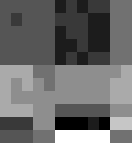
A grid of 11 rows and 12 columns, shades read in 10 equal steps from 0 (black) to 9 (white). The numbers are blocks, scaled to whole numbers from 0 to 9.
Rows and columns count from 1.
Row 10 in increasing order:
0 0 0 0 1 2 2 2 5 5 7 7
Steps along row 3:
same same same same down up same down same up same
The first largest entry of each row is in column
11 11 11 11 11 1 1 1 1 11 6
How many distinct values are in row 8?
2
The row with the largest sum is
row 11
